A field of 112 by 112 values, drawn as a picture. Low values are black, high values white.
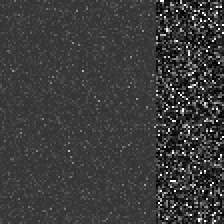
Seam: vertical, 70% of the way across, the left part calmer. Slope: none. Grain: fine. Histogram: skewed, a long tail of high values. Mirror symmetry: none. Stripes: none.
